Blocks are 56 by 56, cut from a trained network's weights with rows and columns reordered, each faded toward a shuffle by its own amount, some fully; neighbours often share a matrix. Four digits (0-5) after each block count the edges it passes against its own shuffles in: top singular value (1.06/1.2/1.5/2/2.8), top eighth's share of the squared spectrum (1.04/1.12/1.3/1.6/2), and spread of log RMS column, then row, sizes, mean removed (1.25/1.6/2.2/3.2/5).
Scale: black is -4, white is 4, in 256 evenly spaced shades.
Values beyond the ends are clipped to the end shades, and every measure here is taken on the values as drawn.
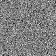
1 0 0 0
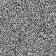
1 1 0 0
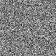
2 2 0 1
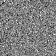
0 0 0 0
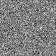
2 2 0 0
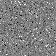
0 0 0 0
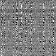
3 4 4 1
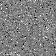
0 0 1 0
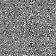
1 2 2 0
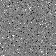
0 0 0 0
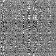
3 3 3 0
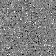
0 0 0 0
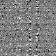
2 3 3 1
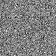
2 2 0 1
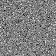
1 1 0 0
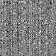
3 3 1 3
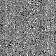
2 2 0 0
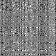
4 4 1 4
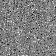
1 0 0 0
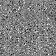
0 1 0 1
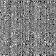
3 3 1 3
